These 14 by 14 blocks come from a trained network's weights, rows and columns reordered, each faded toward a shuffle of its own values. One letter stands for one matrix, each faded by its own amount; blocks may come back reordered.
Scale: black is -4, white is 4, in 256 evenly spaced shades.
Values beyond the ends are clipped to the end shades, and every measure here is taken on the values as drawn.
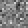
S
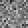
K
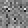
S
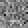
S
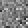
S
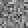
K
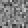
K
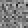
K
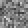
K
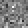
S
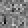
S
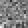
K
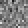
S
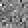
S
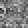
K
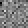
S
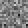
K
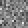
K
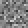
K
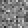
K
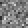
S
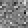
S
